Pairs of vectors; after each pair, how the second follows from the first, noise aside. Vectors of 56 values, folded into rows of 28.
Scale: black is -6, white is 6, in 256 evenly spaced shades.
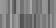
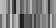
scaled up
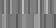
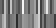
scaled up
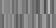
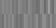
shrunk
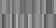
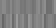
shrunk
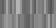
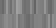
shrunk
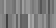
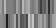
scaled up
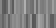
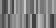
scaled up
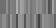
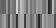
scaled up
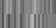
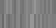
shrunk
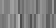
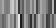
scaled up
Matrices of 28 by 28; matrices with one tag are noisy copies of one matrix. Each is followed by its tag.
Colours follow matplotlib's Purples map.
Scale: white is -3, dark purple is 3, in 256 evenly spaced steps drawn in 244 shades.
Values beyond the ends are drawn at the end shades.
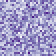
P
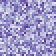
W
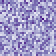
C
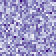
W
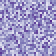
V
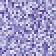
V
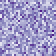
V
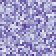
W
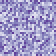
C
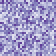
C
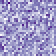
C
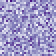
P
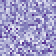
W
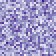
P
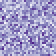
P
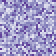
W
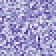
P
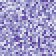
P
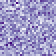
P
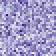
W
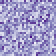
C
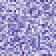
P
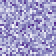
W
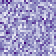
C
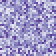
W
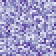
W
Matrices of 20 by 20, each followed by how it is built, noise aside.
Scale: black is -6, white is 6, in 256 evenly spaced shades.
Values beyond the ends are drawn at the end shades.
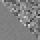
upper triangular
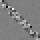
banded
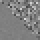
upper triangular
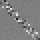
banded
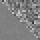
upper triangular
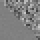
upper triangular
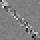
banded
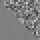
upper triangular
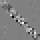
banded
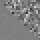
upper triangular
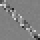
banded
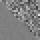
upper triangular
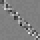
banded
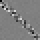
banded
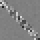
banded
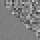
upper triangular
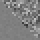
upper triangular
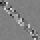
banded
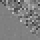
upper triangular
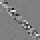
banded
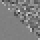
upper triangular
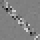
banded
